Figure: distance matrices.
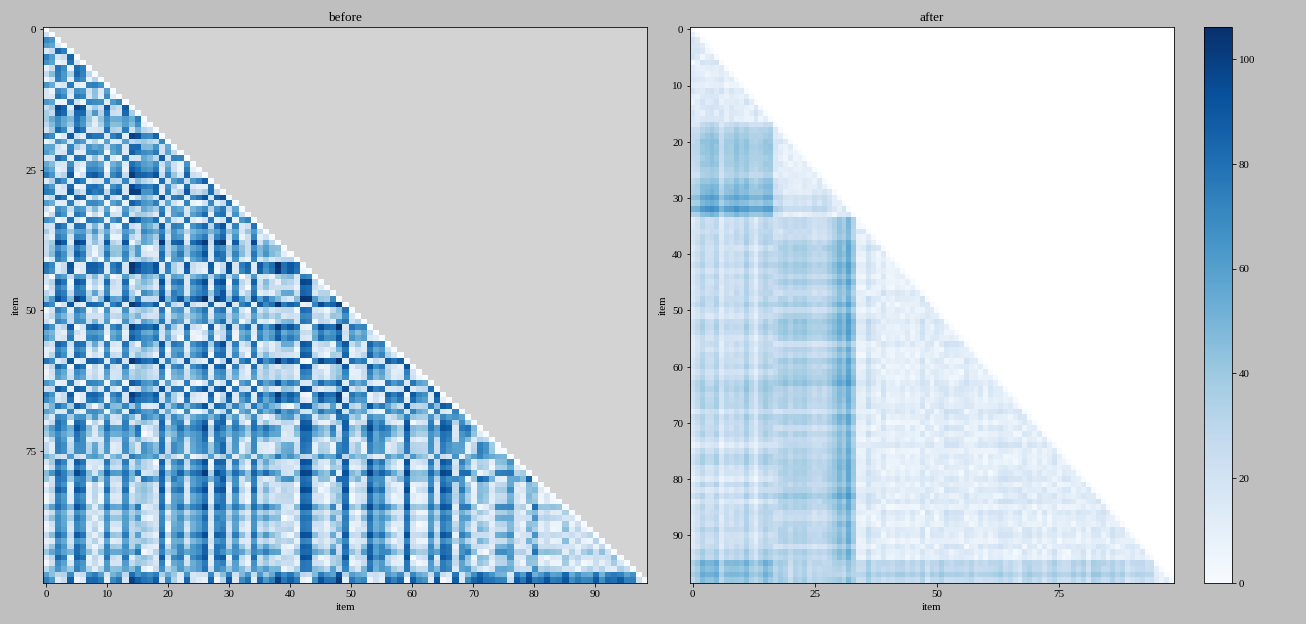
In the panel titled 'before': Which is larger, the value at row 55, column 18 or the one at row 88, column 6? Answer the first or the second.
the first
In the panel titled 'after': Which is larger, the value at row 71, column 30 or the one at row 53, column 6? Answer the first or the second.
the first
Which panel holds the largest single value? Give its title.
before
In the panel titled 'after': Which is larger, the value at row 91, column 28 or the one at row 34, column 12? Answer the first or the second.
the first
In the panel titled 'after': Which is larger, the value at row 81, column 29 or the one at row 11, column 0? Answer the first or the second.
the first
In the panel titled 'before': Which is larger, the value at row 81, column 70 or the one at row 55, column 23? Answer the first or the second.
the second
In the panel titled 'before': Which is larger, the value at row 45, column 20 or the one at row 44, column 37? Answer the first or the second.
the first
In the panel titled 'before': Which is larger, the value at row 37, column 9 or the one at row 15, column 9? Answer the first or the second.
the second
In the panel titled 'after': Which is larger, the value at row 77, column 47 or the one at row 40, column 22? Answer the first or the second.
the second
